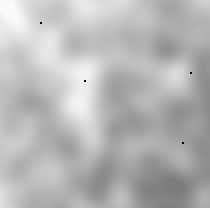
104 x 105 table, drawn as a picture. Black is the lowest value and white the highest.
Lone odd cells: 4, each lower than its neighbours. Average level on the scale: 70%. Mirror symmetry: none. Slope: up to the top left. Grain: smooth. Ninth with the lowest average: bottom right. Histogram: bell-shaped. Ninth with the highest average: top left.
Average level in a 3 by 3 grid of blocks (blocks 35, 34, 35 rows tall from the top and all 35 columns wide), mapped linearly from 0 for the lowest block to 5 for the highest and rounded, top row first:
5 4 2 | 3 3 1 | 3 1 0
